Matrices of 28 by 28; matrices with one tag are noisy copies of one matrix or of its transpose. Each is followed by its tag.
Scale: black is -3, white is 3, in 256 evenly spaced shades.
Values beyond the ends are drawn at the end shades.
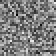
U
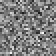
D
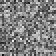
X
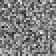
U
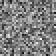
X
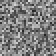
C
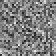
U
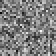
U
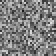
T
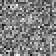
X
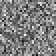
D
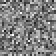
X
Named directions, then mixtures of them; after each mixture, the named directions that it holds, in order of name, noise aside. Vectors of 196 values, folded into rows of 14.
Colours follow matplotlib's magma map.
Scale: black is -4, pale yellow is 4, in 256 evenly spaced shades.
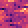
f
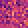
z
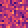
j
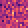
j, z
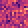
f, z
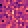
j, z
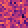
j, z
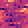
f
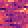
f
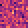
j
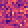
f, z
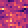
f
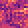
f, z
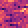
f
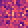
z
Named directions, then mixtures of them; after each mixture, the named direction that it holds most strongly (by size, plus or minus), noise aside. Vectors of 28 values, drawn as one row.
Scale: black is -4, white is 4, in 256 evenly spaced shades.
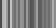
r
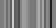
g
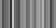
g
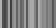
r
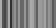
r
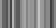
g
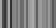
r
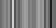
g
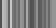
r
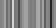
g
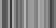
r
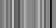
g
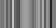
g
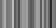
g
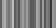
g
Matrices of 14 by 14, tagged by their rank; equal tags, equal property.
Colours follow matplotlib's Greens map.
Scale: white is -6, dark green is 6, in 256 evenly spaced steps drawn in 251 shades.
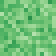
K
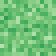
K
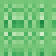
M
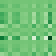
M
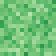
K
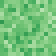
K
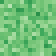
K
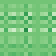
M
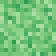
K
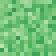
K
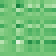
M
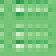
M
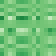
M
